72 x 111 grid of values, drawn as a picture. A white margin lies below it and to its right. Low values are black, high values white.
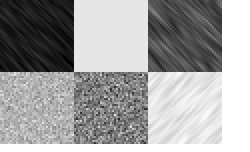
The table splits into 2 rows of 3 panels. Panel 1,1: very low, slanting down to the right, faint in contrast. Panel 1,2: very high, flat. Panel 1,3: low, slanting down to the right. Panel 2,1: high, fine-grained. Panel 2,2: middling, fine-grained, strong in contrast. Panel 2,3: very high, slanting up to the right, faint in contrast.
